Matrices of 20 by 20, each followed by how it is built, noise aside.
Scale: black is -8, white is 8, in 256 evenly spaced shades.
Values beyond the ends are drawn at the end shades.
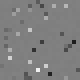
sparse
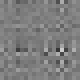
low rank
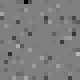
sparse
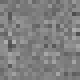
low rank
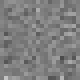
low rank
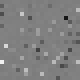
sparse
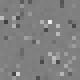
sparse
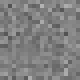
low rank
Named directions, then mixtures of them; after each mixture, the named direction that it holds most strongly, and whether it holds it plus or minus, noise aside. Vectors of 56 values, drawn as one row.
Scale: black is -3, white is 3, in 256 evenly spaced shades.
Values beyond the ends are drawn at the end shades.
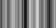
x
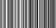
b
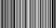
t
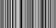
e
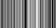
t, plus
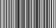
t, minus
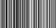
b, minus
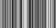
x, minus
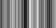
x, plus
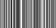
e, minus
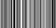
t, plus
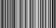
t, plus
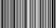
t, plus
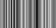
e, minus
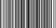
t, minus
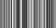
e, minus
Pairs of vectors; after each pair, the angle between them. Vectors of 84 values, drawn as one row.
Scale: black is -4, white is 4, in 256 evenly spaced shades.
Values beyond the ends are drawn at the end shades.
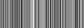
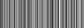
orthogonal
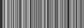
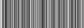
nearly opposite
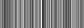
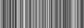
partly aligned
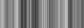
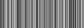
orthogonal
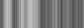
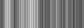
nearly parallel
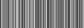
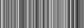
partly aligned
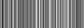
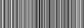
nearly opposite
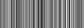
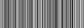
partly opposed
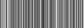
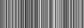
partly aligned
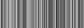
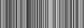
nearly opposite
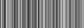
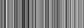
partly aligned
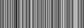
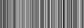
orthogonal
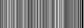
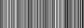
nearly parallel
